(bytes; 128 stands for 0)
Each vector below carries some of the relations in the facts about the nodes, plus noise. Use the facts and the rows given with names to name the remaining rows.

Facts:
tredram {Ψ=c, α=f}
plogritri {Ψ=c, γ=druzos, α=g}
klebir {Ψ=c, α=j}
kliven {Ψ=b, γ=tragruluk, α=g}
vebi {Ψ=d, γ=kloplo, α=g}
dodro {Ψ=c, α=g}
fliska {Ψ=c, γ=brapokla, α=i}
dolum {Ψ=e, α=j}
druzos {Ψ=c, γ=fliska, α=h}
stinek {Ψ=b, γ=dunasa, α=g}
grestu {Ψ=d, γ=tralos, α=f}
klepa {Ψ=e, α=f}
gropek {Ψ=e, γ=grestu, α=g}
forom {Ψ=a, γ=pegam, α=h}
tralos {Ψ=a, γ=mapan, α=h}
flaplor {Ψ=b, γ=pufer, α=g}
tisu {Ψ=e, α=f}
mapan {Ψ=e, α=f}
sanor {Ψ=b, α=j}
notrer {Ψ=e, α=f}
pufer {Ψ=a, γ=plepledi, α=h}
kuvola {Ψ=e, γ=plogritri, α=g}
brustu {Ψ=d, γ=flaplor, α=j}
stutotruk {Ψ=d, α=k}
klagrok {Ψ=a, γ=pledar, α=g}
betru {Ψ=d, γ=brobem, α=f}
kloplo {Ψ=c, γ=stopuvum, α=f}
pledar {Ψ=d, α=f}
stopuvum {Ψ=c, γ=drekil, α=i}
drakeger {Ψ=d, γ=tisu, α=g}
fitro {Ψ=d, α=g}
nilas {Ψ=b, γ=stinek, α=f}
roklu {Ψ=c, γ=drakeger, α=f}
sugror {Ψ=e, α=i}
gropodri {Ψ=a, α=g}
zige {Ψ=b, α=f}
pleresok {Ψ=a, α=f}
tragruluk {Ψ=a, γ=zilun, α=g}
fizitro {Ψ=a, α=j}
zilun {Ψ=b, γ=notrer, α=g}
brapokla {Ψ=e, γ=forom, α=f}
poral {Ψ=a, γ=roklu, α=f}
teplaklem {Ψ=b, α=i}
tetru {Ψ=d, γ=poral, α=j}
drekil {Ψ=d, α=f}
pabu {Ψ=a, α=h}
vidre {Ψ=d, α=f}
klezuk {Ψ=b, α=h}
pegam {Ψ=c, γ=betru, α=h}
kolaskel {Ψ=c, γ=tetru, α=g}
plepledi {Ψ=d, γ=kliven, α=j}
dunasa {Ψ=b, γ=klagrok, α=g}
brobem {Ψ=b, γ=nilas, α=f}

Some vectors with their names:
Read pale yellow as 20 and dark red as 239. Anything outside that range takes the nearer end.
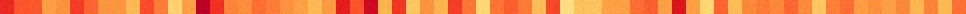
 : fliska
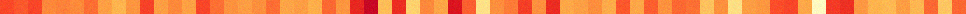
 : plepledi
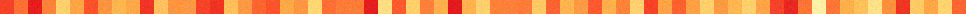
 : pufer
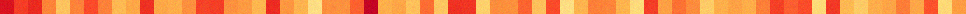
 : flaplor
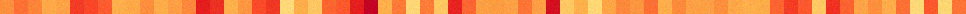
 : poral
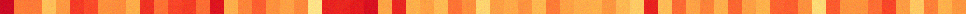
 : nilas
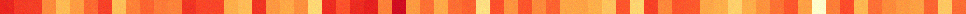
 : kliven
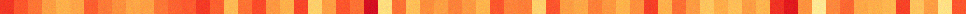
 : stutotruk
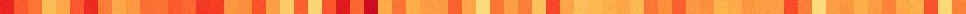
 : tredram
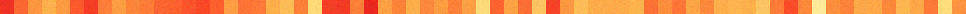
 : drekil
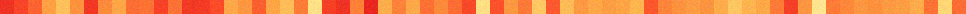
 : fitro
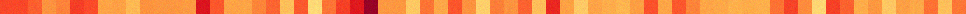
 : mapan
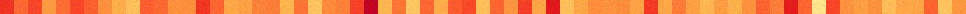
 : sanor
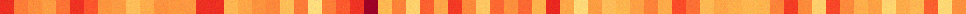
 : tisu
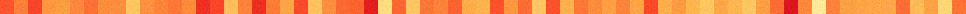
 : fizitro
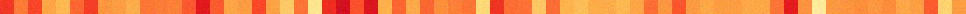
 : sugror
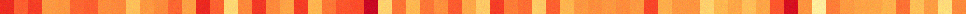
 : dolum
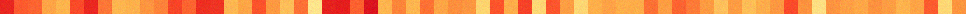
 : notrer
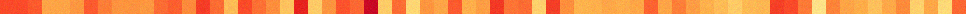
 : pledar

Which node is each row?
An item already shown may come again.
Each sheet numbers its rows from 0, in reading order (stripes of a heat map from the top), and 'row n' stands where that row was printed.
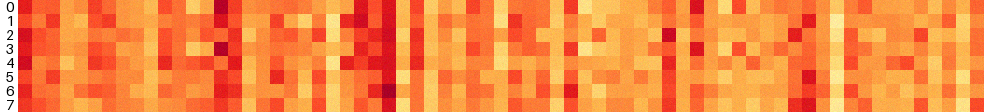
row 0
fliska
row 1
sugror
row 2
stinek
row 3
fliska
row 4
nilas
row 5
fizitro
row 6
zige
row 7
stutotruk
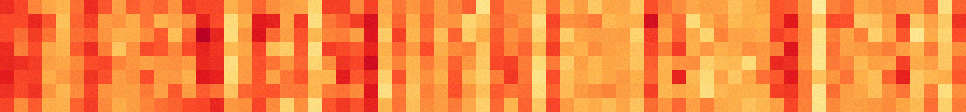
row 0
vebi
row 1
tralos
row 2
forom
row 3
klezuk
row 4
kuvola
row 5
druzos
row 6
brustu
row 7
pleresok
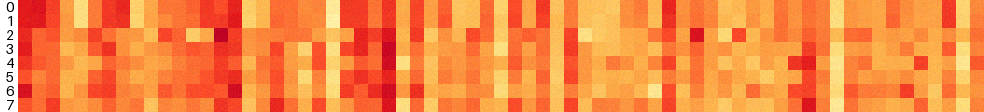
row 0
zilun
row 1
zilun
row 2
fliska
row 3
tredram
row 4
stutotruk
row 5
pleresok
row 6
brobem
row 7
fizitro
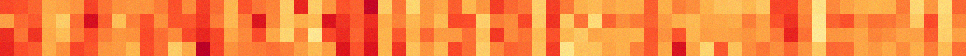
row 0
pledar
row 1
tetru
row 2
teplaklem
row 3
fliska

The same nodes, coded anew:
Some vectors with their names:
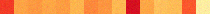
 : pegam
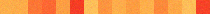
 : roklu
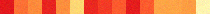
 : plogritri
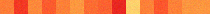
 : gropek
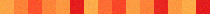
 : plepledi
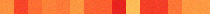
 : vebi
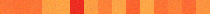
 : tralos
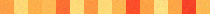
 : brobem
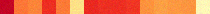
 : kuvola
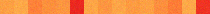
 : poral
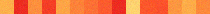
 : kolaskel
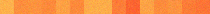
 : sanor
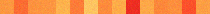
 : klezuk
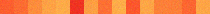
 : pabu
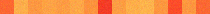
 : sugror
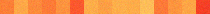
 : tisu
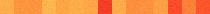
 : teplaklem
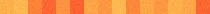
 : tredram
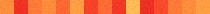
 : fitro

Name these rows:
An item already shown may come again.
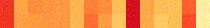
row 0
pegam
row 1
pegam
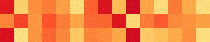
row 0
fliska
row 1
gropek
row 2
brapokla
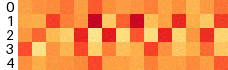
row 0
klebir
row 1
brustu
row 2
klagrok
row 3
betru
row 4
pleresok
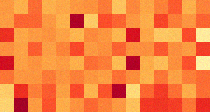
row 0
stutotruk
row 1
pufer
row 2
pegam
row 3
tetru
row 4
forom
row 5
dolum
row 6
flaplor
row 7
zilun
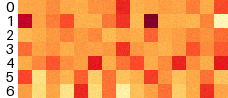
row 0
stopuvum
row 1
druzos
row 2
zige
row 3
sugror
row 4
plepledi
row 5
betru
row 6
pledar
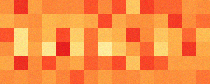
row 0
gropodri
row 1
teplaklem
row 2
betru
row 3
pledar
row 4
dodro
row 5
fizitro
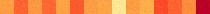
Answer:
notrer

